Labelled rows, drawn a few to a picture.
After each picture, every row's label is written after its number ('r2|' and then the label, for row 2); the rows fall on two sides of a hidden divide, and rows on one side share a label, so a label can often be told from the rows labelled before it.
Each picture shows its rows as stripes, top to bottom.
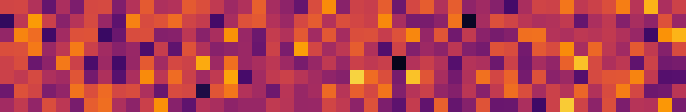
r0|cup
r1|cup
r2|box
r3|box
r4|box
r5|box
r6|box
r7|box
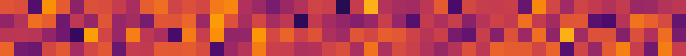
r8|box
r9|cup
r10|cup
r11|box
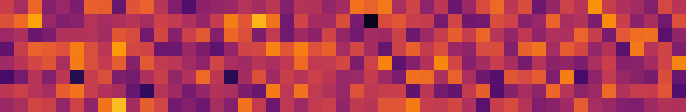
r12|box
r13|cup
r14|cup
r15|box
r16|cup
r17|cup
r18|box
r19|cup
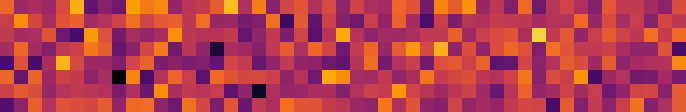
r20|box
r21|box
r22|cup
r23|box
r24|box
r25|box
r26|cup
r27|cup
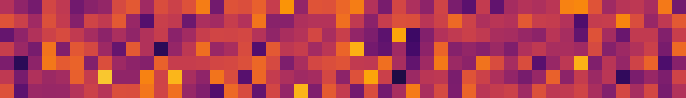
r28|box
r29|cup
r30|cup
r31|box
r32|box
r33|box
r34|box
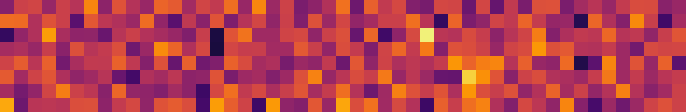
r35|cup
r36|cup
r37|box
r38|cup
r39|cup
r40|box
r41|box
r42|box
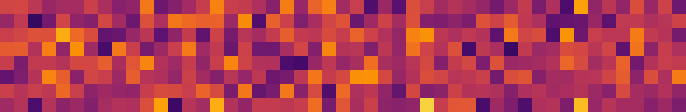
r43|box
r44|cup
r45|box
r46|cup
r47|box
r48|box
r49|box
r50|box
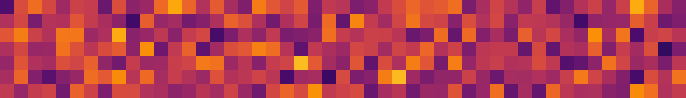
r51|cup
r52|box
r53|box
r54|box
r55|cup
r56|cup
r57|cup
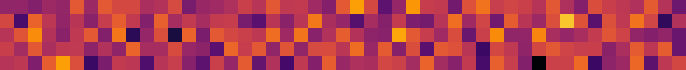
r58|box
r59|cup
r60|cup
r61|box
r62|box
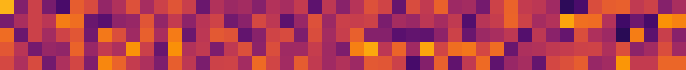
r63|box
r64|box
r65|box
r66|box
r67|box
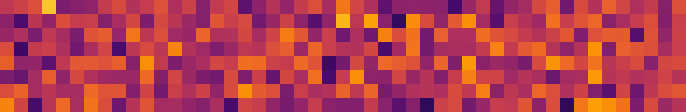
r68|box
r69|box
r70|cup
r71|box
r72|box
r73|box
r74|box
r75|box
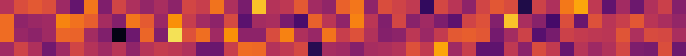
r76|cup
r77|box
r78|box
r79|box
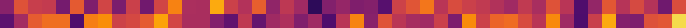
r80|cup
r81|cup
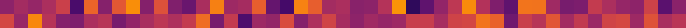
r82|cup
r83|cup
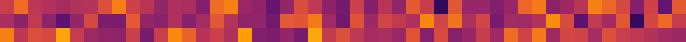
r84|cup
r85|cup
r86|box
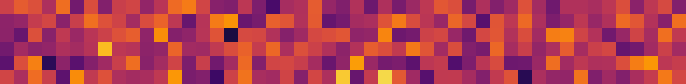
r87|cup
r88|cup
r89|cup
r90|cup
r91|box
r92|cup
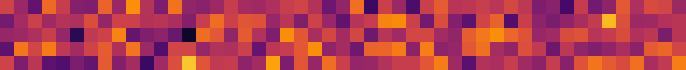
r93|box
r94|cup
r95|cup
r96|cup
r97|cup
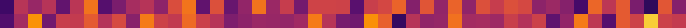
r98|cup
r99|cup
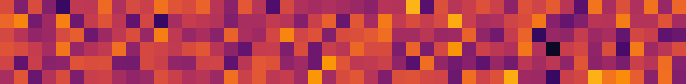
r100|cup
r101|cup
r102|box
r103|cup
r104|box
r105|box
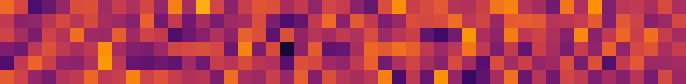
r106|cup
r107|box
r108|box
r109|cup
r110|cup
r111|box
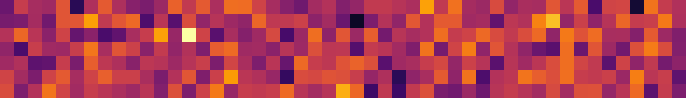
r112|cup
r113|cup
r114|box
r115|cup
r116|box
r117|box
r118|box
